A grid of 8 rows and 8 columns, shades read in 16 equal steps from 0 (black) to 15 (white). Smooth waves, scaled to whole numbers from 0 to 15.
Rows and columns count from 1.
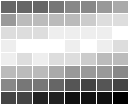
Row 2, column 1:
9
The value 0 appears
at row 8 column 8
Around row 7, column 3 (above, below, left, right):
11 2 7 6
